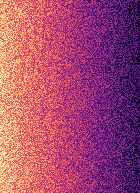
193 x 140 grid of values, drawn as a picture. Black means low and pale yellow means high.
There is an overall slope up to the left. No single row or column stands out from its neighbours. There are no regular stripes. The grain is fine, like static.
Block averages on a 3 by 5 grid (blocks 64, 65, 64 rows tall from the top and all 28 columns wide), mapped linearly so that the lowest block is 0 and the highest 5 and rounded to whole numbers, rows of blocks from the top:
5 4 2 1 0 | 5 4 2 1 0 | 5 4 3 1 0
